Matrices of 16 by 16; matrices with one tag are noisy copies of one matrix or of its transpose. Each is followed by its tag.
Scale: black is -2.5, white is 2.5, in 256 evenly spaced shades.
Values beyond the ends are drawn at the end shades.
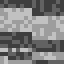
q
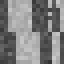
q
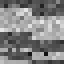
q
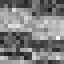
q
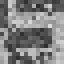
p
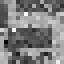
p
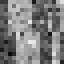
q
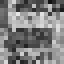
p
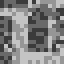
p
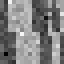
q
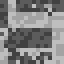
p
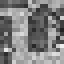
p
